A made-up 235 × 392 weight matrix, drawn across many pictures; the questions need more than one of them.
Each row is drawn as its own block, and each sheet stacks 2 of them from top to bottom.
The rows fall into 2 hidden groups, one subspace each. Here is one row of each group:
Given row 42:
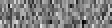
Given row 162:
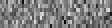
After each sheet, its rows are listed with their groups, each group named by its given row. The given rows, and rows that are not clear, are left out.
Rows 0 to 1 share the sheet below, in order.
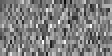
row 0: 162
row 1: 162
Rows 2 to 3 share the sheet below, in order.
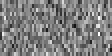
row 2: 162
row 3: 162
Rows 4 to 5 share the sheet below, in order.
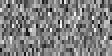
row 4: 162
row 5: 42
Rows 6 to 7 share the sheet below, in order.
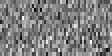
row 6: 42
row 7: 162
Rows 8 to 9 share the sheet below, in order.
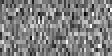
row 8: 162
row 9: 162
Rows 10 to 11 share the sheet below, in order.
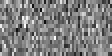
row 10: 42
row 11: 162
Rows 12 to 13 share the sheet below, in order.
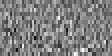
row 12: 42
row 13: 42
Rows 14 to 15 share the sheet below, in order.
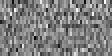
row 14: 162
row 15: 42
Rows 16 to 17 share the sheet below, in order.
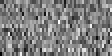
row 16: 162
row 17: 42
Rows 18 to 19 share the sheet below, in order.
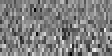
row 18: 42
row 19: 162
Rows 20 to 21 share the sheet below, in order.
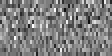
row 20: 162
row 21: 162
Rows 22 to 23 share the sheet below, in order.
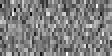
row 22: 162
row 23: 162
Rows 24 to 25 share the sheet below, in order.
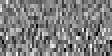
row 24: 162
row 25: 162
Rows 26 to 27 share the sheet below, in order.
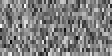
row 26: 42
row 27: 162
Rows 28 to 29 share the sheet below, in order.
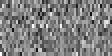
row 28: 162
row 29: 42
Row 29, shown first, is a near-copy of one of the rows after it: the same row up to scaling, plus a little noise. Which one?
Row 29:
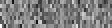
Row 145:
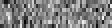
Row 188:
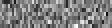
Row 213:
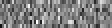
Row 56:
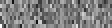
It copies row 56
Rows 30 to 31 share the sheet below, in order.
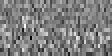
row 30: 42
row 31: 162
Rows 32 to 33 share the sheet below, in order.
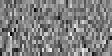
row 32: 42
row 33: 42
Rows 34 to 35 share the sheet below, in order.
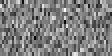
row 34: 162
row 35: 42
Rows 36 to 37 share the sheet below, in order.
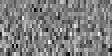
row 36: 42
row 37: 162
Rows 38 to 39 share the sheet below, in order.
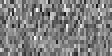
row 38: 162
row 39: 42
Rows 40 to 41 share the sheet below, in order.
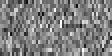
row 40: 162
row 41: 42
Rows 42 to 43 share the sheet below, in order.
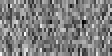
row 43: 42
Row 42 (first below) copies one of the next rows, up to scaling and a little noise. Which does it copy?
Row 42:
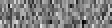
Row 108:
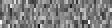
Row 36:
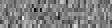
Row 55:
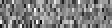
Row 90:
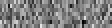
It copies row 90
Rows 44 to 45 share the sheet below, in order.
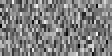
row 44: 42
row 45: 42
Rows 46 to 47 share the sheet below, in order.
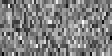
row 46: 42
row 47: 162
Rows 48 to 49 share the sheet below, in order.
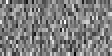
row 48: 162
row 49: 162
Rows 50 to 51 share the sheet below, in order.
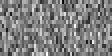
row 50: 162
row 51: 162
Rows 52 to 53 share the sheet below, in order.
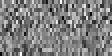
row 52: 162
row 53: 42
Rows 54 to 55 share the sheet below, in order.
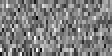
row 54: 162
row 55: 42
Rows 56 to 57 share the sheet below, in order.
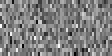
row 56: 42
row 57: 42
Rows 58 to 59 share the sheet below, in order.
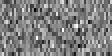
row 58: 42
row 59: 162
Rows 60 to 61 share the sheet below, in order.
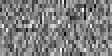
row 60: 162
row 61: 162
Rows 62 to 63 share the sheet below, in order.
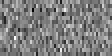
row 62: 162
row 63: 162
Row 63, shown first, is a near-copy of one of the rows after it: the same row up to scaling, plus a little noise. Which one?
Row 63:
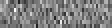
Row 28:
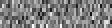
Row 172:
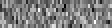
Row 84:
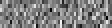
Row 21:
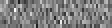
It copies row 21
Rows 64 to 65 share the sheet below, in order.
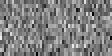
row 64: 162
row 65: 162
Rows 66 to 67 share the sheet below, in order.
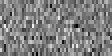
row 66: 42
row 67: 162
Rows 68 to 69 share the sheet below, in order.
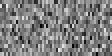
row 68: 162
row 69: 162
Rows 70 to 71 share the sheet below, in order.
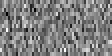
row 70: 42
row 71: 162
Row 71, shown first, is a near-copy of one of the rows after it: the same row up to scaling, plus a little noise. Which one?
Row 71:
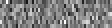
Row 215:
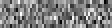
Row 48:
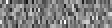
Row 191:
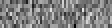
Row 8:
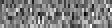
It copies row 48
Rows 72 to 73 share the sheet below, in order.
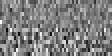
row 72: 42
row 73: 162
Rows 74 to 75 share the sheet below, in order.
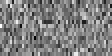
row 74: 42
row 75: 42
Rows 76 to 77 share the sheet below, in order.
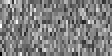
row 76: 42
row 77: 42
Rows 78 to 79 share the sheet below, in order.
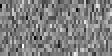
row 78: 162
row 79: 42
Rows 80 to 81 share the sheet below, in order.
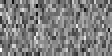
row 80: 42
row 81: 42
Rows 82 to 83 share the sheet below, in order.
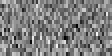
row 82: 42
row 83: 162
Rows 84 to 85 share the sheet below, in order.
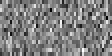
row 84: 162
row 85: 42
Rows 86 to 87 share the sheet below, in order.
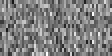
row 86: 162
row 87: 162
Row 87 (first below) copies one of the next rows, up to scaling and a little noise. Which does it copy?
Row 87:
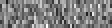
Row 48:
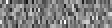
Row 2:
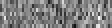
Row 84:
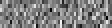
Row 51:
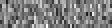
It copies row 51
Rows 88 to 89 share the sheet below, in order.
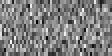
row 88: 42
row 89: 162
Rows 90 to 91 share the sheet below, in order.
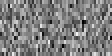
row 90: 42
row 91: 162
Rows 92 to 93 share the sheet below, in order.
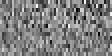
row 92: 162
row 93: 162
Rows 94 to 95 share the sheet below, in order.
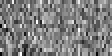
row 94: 42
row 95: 42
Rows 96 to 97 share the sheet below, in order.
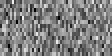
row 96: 42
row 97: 42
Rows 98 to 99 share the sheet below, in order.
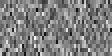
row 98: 162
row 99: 42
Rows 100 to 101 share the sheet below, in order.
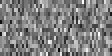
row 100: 162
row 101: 162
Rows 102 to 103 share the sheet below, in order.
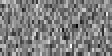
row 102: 42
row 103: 162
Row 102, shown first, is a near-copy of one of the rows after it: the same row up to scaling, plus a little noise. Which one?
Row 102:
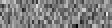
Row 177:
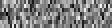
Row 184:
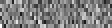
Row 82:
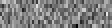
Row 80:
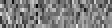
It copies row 82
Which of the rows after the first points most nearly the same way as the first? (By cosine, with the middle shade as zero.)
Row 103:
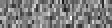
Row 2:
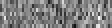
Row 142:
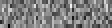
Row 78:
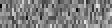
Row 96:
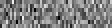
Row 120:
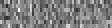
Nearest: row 142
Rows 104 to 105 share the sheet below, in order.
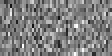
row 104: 42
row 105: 42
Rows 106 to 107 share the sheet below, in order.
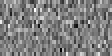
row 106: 42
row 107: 162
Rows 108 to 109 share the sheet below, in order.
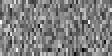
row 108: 42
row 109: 42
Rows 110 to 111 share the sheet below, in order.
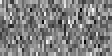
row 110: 162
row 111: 162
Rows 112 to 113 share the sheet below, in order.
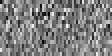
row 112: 162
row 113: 162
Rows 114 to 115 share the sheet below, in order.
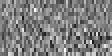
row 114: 42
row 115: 162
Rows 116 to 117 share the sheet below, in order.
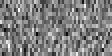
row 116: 162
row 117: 42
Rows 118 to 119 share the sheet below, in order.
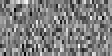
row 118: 162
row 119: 42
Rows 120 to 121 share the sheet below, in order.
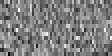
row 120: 162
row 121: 162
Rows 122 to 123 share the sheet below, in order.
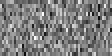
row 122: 162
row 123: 42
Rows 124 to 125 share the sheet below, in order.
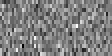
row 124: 42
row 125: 42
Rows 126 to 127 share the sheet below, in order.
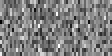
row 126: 42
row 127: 42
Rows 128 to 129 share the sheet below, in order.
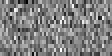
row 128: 162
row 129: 162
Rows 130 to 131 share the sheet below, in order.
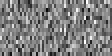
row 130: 162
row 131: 162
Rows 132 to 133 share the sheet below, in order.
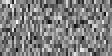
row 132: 42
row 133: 42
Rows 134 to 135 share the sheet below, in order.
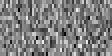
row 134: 162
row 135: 162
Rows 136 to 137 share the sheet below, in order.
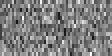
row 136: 42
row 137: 162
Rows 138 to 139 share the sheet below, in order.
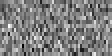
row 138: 162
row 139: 42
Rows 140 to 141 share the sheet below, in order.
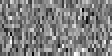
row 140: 162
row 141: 42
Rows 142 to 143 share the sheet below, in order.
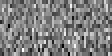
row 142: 162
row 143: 162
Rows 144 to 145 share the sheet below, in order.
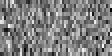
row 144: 162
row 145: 42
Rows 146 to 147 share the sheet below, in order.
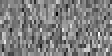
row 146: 42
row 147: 162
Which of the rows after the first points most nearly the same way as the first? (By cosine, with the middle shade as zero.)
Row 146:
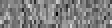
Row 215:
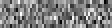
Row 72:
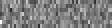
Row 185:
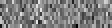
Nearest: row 72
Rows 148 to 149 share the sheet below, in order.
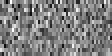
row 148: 162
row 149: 162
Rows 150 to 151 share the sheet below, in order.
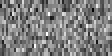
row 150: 162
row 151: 162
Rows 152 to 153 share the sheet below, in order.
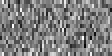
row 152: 162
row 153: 162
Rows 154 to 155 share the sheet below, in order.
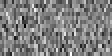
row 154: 42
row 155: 162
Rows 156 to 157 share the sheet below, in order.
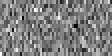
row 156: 42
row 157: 42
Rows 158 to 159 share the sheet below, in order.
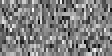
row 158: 162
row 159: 162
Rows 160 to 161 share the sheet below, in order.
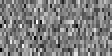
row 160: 42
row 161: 42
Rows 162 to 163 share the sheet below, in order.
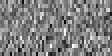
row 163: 162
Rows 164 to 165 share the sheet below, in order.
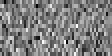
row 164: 42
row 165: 162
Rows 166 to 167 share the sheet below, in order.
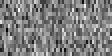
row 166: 162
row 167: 162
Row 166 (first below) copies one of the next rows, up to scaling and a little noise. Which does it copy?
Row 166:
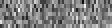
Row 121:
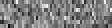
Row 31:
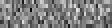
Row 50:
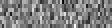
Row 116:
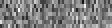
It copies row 116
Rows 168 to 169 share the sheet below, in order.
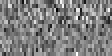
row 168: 162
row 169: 42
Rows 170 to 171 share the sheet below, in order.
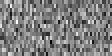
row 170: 42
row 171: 162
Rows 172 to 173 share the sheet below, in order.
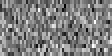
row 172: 162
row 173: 162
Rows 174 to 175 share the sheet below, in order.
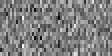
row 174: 42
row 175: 42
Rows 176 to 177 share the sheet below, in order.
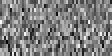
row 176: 42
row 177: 42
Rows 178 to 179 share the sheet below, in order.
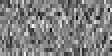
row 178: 162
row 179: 42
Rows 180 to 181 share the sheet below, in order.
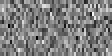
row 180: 162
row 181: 162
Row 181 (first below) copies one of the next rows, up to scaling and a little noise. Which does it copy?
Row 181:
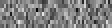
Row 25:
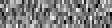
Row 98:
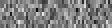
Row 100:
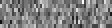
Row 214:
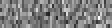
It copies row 98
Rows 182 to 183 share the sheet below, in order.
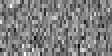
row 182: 162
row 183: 42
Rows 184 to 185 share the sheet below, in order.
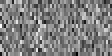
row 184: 42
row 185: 42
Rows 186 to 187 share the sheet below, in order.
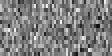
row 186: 162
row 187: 42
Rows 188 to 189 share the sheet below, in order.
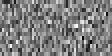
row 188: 42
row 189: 162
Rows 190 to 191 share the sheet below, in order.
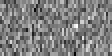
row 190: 42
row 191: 162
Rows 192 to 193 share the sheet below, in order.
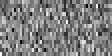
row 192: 162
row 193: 42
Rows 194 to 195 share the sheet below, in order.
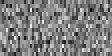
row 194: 162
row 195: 162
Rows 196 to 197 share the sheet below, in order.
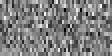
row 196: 162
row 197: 162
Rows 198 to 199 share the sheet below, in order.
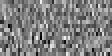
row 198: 162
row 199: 162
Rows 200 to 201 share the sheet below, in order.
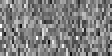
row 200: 42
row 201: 162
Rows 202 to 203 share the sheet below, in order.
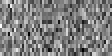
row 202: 42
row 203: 42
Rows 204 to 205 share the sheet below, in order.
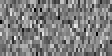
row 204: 42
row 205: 162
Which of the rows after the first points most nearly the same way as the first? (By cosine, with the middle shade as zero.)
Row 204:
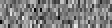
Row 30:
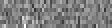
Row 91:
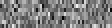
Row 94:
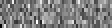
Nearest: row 30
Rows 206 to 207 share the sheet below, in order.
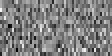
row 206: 162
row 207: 42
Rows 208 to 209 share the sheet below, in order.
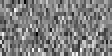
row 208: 162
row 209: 42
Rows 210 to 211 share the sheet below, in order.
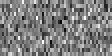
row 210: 162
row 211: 162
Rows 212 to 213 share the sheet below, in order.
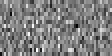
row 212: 42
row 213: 42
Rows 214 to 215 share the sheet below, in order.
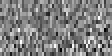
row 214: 162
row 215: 162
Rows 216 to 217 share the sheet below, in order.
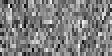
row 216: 42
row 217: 42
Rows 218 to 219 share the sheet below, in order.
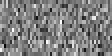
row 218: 162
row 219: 162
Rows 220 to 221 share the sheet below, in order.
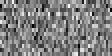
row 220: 162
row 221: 42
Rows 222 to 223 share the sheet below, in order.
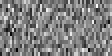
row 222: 162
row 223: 42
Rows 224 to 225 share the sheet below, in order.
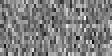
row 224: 162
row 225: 162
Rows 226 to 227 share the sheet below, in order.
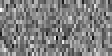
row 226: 162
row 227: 162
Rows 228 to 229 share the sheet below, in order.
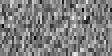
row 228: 162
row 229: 42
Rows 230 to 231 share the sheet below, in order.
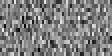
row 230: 42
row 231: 162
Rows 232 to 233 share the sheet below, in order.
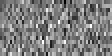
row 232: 162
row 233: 162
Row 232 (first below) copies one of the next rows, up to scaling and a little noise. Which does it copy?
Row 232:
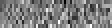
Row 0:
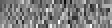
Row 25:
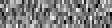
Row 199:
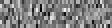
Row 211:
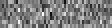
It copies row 0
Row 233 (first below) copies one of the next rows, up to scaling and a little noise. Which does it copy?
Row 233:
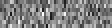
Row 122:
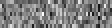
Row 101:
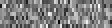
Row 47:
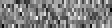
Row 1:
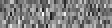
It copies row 1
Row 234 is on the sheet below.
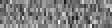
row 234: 162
